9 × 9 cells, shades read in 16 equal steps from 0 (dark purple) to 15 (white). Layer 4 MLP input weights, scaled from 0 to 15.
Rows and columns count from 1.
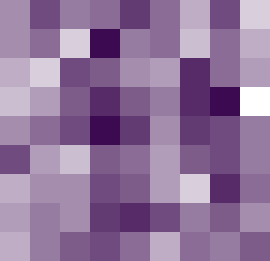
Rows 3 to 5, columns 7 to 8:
2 6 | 2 0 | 3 4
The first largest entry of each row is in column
9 3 2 9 1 3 7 1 1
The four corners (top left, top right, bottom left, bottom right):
8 12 10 5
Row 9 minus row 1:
2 3 -2 -2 3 4 -4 3 -7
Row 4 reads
11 9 5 2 5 7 2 0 15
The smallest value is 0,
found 3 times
